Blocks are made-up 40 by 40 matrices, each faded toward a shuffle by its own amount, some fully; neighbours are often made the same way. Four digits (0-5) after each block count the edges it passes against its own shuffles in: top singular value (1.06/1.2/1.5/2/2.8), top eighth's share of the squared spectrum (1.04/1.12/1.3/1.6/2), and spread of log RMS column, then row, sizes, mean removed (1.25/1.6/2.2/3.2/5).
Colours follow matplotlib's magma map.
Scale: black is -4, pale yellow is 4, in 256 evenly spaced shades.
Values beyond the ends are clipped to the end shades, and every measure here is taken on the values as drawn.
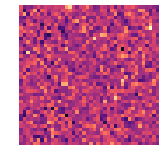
0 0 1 0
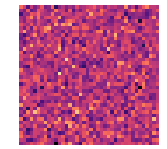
0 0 0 0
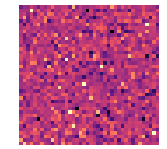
0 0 0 0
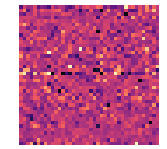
2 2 0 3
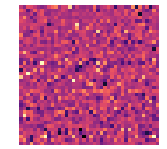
1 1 0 1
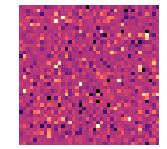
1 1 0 0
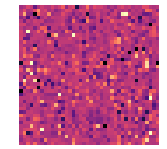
1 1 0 0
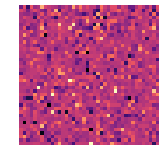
2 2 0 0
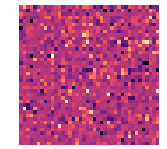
2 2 0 0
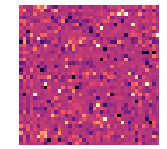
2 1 0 0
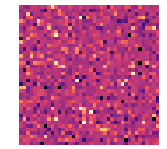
0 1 0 0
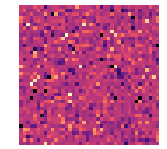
2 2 0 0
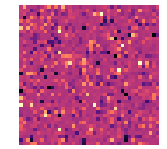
0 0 0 0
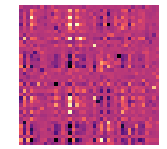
4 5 3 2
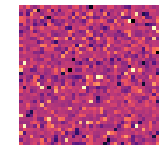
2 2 0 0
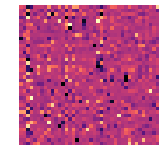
3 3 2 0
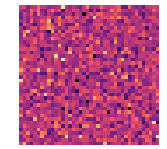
0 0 0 0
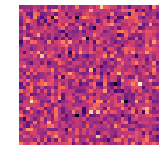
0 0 0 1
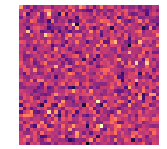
0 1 0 0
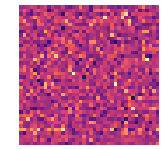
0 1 0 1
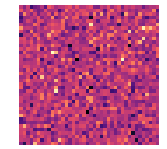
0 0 0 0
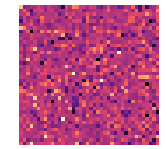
0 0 0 0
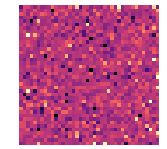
0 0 0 0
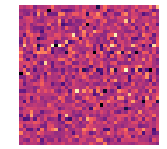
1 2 0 2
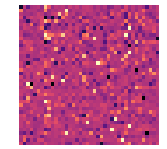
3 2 1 0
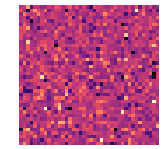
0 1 1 0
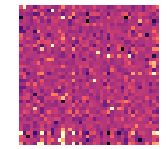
3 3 2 1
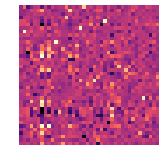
3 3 1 1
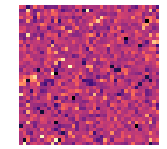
2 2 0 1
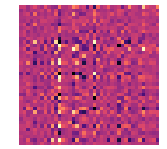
4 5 3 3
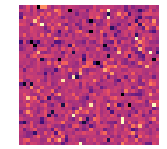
1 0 0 0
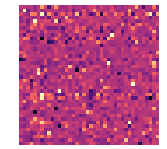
3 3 0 1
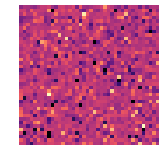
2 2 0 0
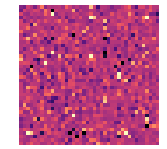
1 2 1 0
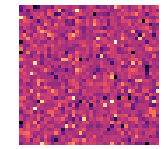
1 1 0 0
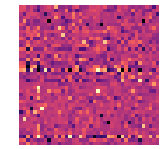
3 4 0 2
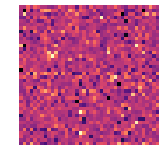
2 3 1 1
